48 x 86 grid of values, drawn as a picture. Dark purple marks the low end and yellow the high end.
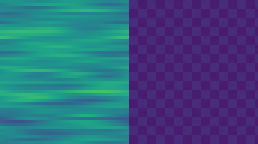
It is made of 1 by 2 panels. Panel 1,1: middling, streaked across. Panel 1,2: very low, checkered, faint in contrast.
